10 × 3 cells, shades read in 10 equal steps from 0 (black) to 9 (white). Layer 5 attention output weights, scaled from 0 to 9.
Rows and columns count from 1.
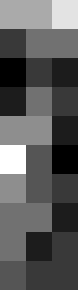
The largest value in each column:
9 6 8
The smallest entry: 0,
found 2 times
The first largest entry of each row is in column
3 2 2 2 1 1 1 1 1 1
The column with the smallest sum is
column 3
